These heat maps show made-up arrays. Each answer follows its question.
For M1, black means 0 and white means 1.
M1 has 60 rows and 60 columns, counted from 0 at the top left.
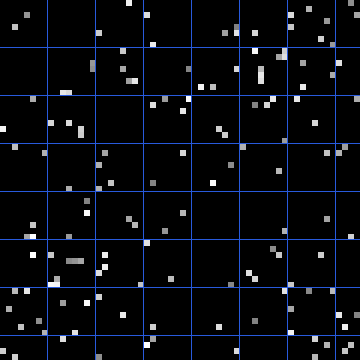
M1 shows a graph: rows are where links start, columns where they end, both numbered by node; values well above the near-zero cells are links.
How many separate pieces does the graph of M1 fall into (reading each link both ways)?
6
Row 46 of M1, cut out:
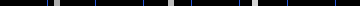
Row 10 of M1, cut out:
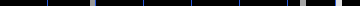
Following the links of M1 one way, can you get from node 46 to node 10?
yes
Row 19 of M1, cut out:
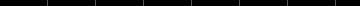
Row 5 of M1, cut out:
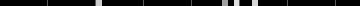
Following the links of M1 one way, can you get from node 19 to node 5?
no
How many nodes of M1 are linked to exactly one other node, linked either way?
11
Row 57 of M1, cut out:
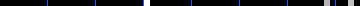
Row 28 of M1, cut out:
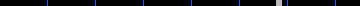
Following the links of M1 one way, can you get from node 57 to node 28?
yes
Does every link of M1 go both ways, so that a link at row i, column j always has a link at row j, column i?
yes
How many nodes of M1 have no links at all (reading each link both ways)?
5
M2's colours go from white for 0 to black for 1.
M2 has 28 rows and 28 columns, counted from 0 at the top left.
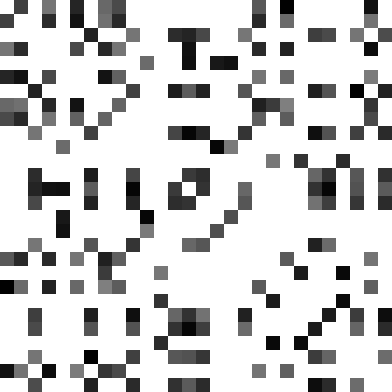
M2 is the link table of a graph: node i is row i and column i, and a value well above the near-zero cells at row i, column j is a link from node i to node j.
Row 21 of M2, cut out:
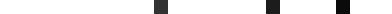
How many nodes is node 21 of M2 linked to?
3
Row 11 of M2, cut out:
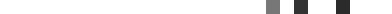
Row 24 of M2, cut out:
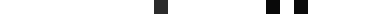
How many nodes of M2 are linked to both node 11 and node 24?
2
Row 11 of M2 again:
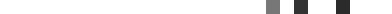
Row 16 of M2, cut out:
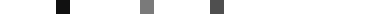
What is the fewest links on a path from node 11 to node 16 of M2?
6
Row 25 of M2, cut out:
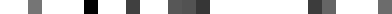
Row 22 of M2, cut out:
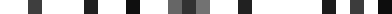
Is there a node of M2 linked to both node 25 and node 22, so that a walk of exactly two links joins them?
yes
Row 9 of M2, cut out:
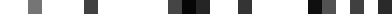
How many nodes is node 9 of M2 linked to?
10
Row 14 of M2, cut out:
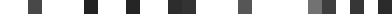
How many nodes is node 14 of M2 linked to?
10
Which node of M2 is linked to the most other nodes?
node 13
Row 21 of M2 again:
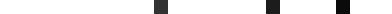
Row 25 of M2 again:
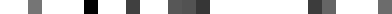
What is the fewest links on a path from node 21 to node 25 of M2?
5
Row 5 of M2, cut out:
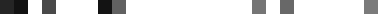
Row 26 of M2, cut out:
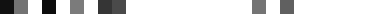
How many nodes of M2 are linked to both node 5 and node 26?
7
